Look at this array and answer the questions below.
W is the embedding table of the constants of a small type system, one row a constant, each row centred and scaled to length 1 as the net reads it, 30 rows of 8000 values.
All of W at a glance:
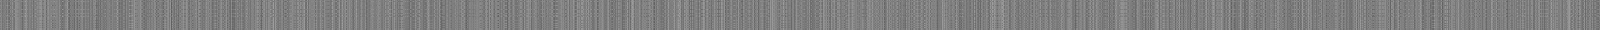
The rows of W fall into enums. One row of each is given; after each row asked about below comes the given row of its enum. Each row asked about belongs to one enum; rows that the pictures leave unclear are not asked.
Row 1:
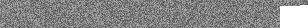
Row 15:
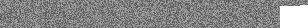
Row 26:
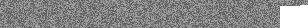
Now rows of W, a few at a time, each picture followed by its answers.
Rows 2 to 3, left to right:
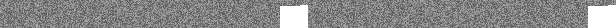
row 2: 26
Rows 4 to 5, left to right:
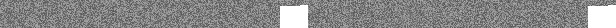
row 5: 15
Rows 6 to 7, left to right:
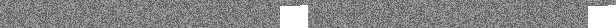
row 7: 26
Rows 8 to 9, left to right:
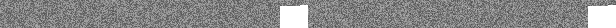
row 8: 26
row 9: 1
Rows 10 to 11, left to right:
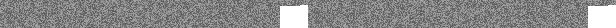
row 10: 26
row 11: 26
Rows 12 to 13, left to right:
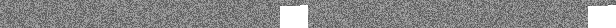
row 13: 1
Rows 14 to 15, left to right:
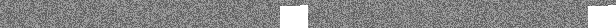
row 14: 26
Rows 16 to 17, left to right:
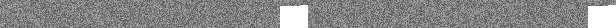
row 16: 1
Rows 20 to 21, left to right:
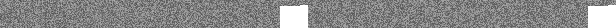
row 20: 15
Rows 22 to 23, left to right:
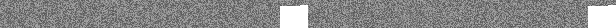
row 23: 15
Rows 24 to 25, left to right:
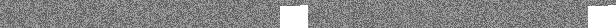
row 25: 15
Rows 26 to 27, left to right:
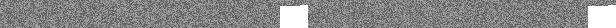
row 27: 15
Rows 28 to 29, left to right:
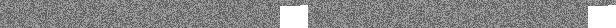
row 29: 26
